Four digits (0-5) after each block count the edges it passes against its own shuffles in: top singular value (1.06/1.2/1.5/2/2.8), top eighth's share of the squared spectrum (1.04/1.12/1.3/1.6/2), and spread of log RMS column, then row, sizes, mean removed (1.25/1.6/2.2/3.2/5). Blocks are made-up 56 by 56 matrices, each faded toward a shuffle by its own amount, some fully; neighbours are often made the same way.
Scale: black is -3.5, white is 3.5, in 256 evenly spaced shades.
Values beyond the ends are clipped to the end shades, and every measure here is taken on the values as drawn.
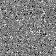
0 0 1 0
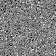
0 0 0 0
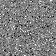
0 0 0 0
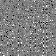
3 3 2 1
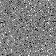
1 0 0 0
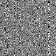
2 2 3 0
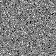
0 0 0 0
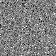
0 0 0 0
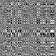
5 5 3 3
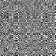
4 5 3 3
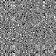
4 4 2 2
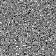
3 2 1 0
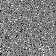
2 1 0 0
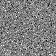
2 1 0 0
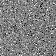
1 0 0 0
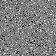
0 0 0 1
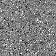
1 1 0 1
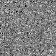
1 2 0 2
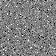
0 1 0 0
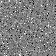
0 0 0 0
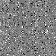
3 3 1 1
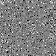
3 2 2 0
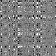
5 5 3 3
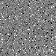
3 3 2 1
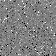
1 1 0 0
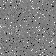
1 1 1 0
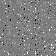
2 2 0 0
